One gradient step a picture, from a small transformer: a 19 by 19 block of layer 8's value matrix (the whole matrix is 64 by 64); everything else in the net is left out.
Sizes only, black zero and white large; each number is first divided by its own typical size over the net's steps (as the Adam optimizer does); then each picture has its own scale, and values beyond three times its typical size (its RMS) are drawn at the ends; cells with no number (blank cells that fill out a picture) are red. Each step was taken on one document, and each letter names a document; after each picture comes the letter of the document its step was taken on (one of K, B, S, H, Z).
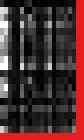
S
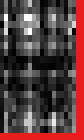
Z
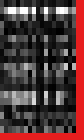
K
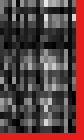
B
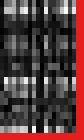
K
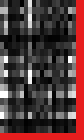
S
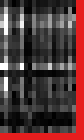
S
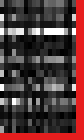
B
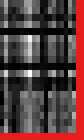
Z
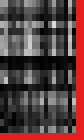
Z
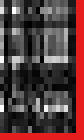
B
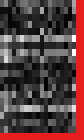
Z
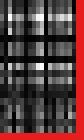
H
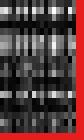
Z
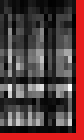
H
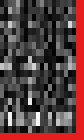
H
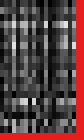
K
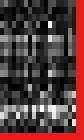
Z
